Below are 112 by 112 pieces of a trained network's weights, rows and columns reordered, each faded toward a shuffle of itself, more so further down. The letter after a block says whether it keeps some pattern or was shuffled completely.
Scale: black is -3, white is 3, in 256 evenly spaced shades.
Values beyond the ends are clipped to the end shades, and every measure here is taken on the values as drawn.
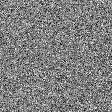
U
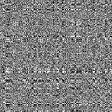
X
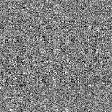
X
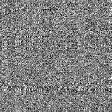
X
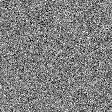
U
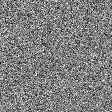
U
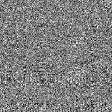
X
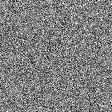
U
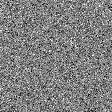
U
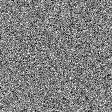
U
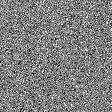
U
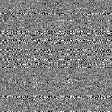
X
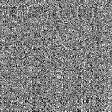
X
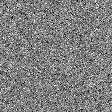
U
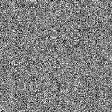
X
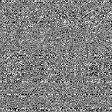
X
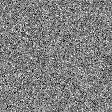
U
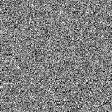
X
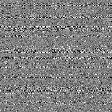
X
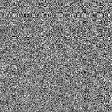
X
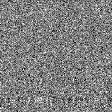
X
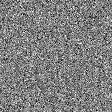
U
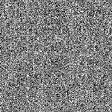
X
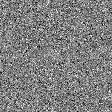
U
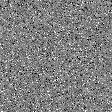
U
